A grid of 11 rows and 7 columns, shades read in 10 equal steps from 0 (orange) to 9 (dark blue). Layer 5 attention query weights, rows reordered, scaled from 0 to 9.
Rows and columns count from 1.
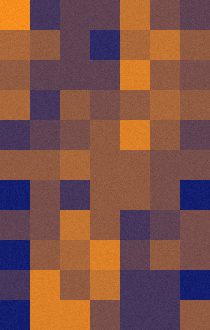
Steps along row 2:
up up up down down up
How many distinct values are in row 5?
5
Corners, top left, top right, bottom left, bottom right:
0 6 9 4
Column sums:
61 50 47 49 46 52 62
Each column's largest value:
9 7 7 8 7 7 9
